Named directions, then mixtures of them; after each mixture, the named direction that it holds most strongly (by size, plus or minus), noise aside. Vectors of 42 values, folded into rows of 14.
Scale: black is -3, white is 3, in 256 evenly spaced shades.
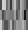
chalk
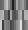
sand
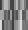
sand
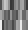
sand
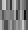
chalk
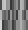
chalk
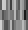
chalk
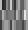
chalk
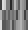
chalk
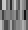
chalk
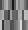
sand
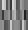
chalk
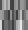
sand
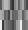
sand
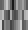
sand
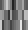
sand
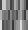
chalk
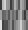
chalk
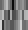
sand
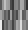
sand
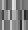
sand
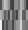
sand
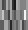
chalk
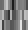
sand
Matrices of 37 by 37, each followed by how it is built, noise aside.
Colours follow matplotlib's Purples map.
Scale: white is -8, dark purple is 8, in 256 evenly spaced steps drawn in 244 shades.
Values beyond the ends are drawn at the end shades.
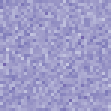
noise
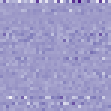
uneven rows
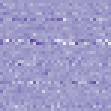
uneven rows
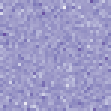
noise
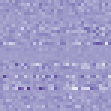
uneven rows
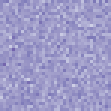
noise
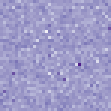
noise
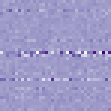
uneven rows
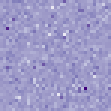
noise
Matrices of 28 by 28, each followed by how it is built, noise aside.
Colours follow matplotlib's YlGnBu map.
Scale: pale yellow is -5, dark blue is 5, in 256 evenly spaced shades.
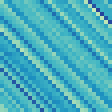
Toeplitz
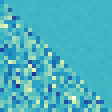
lower triangular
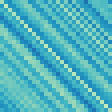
Toeplitz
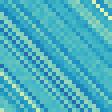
Toeplitz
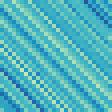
Toeplitz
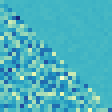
lower triangular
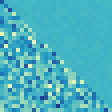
lower triangular
